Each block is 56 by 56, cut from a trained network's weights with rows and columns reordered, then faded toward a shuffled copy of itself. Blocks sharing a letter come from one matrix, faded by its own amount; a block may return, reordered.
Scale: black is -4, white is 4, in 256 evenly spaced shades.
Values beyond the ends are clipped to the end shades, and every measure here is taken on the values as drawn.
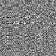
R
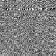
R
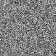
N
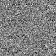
N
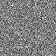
N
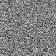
N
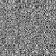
R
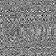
R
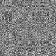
R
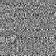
R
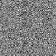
R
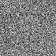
N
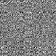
R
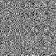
R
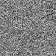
N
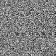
N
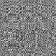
R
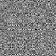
R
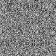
N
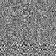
R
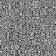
R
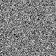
N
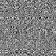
R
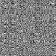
R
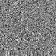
N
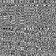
R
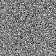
N
